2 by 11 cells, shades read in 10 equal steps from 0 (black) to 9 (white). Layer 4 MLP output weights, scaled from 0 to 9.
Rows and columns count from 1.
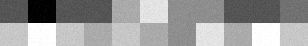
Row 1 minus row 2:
-4 -9 -4 -3 -1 2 0 -3 -3 -6 -3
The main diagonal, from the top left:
3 9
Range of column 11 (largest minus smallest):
3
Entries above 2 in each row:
10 11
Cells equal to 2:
0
